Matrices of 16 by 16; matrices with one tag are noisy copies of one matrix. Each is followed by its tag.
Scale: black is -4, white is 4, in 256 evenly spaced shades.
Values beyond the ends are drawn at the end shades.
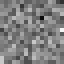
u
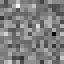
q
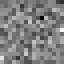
u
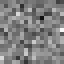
u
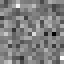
q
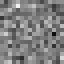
q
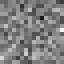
u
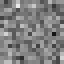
q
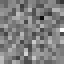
u
